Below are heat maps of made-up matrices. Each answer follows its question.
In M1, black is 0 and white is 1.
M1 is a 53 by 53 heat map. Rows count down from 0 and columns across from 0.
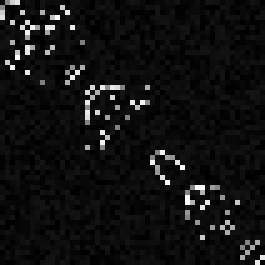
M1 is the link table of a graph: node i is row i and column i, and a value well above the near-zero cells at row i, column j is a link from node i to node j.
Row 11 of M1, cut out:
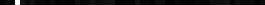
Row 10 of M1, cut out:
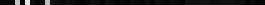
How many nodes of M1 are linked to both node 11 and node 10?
1
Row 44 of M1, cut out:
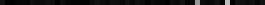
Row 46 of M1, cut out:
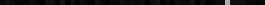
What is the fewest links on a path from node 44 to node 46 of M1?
2
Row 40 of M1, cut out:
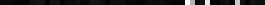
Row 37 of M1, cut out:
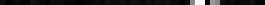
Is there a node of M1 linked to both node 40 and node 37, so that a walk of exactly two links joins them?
yes
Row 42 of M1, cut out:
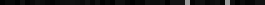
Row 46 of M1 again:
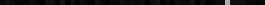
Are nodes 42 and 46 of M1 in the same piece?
yes
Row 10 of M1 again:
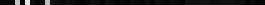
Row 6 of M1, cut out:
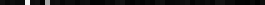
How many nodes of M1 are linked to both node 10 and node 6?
2
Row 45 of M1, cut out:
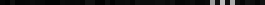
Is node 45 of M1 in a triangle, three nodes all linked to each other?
no
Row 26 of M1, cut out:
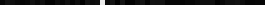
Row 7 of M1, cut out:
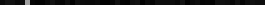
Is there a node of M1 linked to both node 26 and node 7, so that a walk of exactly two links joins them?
no
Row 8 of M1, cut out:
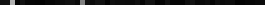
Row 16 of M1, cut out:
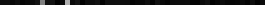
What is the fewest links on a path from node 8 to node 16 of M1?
1
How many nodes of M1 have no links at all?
0
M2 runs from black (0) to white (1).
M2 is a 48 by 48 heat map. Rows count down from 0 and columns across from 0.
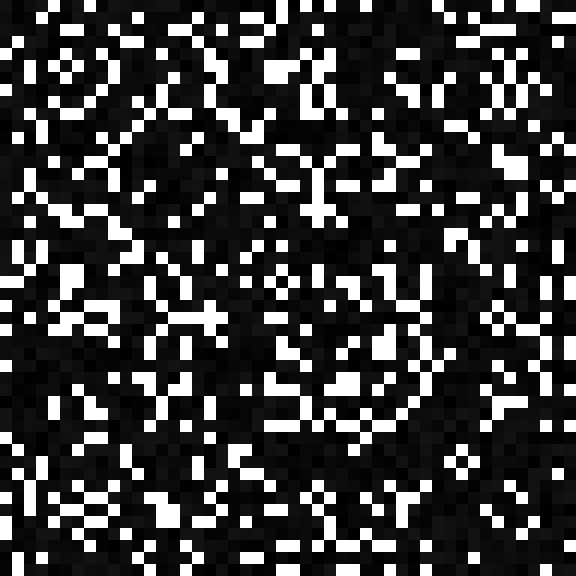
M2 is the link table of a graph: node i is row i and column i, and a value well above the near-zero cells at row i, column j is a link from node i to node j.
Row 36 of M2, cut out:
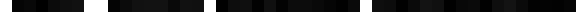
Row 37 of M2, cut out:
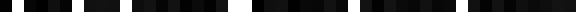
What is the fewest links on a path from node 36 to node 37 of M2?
4
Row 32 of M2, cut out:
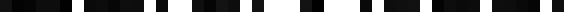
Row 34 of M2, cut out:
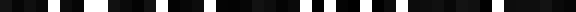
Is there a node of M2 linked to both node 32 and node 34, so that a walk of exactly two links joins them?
yes
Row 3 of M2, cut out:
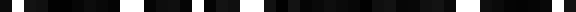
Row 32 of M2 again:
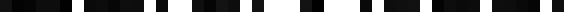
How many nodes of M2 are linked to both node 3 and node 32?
1
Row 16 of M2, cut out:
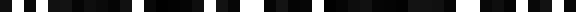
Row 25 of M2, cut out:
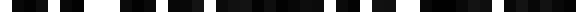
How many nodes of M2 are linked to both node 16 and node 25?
1
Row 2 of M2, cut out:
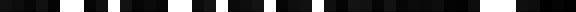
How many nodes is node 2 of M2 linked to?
11
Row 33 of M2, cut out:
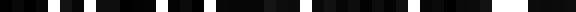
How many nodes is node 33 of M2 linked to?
9
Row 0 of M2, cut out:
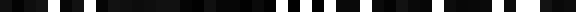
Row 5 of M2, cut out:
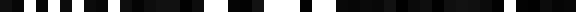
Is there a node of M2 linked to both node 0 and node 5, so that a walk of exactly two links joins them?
yes
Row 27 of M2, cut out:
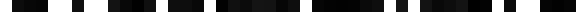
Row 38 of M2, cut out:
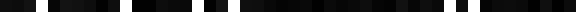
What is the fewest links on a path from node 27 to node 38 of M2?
3
